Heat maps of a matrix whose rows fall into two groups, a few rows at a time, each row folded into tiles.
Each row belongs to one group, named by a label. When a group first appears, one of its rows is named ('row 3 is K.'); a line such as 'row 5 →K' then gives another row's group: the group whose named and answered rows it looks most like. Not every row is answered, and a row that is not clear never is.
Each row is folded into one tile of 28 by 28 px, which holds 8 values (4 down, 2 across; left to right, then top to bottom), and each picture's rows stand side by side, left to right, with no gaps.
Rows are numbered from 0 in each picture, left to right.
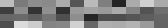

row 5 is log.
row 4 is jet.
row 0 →log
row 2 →log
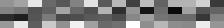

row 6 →log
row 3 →log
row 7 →log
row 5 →log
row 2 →jet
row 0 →jet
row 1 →log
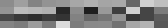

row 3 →log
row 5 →log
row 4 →log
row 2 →log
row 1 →jet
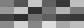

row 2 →jet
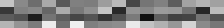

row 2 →jet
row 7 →log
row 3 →jet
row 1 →jet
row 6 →jet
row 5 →jet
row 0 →log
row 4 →log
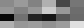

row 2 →jet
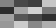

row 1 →jet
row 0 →log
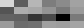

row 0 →log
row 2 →jet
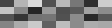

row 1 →log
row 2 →log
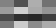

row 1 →jet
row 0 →jet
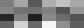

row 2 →log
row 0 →jet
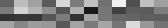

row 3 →log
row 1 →jet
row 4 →log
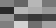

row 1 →jet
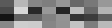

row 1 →log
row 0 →jet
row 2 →log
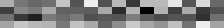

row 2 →log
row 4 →log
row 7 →log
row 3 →log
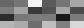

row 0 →jet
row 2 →jet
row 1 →log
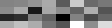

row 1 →log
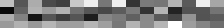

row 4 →log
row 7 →log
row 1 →jet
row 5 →log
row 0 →log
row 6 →log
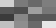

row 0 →log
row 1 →jet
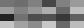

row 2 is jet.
